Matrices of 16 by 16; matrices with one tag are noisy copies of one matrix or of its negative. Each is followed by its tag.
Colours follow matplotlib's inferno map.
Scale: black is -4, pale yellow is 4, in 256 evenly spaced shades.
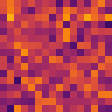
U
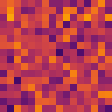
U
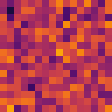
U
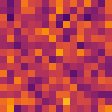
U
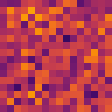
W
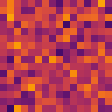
U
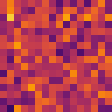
U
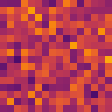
W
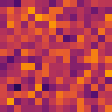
W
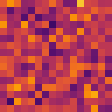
W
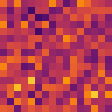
W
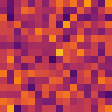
U
